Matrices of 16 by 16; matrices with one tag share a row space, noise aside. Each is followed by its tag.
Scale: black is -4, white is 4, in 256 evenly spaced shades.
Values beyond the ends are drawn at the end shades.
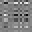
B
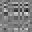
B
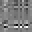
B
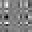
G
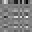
B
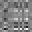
B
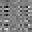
G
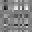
B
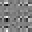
G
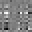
G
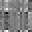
G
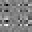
G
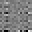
G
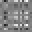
B
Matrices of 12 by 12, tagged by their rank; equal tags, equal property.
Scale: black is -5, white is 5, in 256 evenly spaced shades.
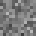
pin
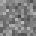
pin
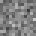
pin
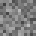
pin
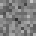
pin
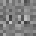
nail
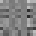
nail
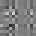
nail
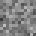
pin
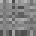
nail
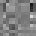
nail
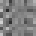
nail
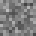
pin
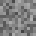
pin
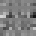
nail
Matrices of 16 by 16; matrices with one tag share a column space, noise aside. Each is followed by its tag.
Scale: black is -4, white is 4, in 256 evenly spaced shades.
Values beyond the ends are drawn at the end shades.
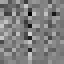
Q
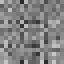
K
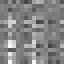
K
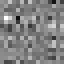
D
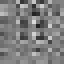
Q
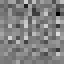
Q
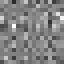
D
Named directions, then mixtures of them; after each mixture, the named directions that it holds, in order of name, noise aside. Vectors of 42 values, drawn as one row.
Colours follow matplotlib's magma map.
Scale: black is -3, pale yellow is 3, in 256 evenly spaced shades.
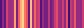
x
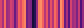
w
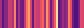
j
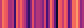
j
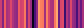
j, w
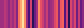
w, x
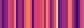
j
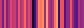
j, w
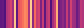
j, x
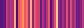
j, x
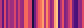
j, w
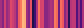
w, x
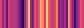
j, x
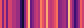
j, x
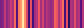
w, x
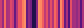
w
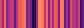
w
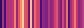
x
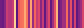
j, x
